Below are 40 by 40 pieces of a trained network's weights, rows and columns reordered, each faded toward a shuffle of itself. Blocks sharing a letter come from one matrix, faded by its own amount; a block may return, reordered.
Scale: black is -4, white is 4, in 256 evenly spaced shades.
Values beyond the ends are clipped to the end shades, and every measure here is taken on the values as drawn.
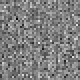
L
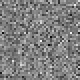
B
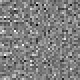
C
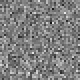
B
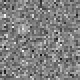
C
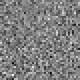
B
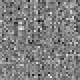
L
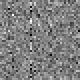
C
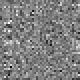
C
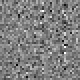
C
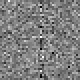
C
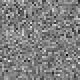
B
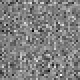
L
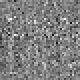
L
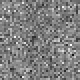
L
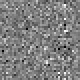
C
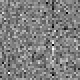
C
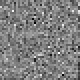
C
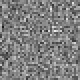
B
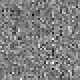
C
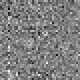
C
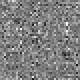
C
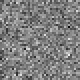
B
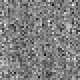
L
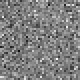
L
